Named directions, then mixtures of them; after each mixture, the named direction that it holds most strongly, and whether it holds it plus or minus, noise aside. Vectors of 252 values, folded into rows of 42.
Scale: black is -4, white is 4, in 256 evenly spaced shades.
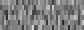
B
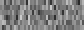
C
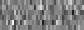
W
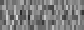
W, plus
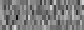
C, plus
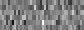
W, minus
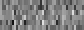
W, minus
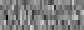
B, plus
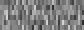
B, minus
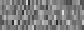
C, minus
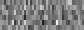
W, plus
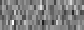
W, plus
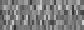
W, plus
